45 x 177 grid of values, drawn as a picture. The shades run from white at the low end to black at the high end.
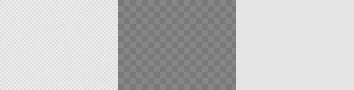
It is made of 1 by 3 panels. Panel 1,1: very low, checkered, faint in contrast. Panel 1,2: middling, checkered, faint in contrast. Panel 1,3: very low, flat.
